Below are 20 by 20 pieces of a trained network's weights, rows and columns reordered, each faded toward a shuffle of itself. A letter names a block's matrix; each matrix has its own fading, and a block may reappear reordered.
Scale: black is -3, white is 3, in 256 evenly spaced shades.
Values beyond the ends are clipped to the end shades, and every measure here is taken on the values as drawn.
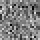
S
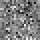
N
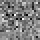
S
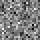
S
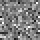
N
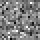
N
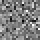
S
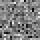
N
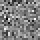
S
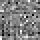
N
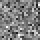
S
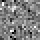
N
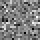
N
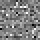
N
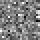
S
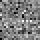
N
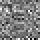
S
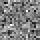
S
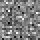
N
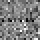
S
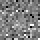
N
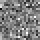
S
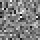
S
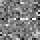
S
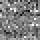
N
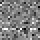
S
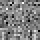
N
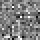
N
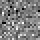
N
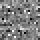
N
